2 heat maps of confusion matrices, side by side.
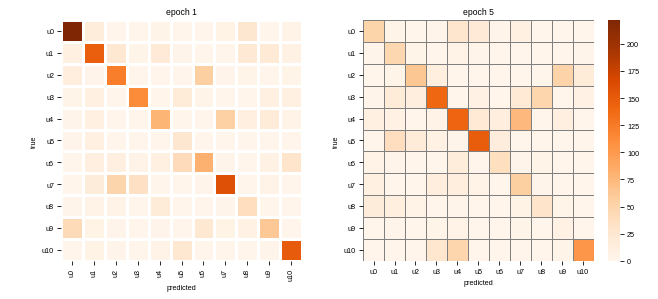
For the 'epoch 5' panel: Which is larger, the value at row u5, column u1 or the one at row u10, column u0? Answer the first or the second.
the first
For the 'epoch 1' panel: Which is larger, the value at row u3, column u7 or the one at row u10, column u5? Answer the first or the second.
the second
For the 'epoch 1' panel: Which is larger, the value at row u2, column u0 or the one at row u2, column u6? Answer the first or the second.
the second
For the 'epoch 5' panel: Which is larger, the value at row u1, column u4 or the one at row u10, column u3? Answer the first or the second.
the second
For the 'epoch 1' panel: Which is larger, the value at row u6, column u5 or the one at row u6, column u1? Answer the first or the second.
the first
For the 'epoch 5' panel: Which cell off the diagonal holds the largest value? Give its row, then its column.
u4, u7
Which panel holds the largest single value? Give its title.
epoch 1
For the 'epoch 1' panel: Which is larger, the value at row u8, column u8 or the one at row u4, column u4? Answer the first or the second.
the second
